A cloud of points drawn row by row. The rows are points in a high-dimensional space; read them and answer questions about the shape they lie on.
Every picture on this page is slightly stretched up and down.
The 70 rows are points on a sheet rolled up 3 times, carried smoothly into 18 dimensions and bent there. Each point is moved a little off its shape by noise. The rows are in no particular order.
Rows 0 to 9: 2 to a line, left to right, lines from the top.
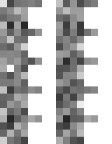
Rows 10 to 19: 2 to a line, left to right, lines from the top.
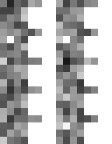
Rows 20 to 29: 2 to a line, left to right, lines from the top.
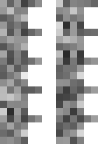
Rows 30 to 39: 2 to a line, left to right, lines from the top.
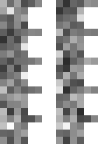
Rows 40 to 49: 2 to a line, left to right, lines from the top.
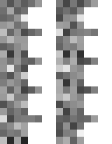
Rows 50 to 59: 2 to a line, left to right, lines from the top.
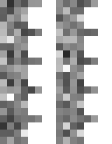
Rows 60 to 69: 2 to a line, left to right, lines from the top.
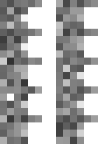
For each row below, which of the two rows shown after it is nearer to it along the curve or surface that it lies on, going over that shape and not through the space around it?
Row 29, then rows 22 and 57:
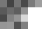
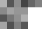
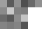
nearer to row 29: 57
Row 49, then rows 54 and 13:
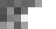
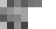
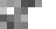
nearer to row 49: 54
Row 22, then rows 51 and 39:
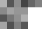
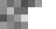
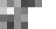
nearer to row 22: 51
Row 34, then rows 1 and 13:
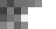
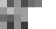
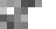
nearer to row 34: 1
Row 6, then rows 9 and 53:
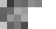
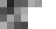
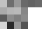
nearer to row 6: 9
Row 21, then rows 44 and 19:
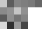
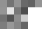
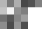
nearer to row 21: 19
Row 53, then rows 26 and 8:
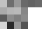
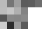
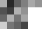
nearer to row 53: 26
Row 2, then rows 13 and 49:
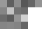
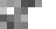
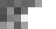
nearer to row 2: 49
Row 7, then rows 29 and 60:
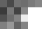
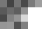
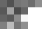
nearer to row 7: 60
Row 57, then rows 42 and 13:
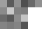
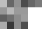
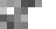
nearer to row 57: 42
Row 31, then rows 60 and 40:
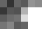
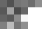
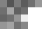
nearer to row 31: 60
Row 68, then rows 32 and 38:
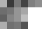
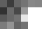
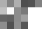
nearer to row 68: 32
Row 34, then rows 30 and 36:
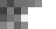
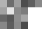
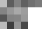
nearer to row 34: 30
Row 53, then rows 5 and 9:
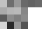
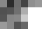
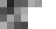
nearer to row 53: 9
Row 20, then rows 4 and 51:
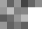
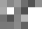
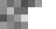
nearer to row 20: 51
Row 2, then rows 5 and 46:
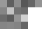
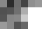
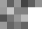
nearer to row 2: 46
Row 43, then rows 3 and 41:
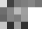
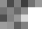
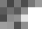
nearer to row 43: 41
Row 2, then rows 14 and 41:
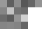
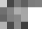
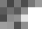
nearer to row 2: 41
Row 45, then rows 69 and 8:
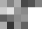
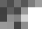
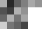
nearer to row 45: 8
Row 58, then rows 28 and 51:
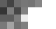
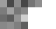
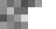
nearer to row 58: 51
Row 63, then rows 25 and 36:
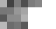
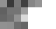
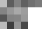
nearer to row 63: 25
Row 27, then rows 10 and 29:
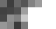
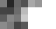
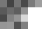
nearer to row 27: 10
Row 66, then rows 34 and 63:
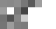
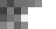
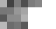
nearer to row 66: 34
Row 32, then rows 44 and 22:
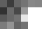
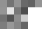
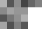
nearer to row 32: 44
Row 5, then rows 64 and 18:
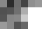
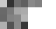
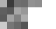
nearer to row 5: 18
